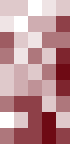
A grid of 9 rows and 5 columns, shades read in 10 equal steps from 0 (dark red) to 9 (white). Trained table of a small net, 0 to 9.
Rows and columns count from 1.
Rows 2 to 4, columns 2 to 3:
9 6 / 7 8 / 8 4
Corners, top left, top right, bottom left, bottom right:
7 7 4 2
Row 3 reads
3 7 8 4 4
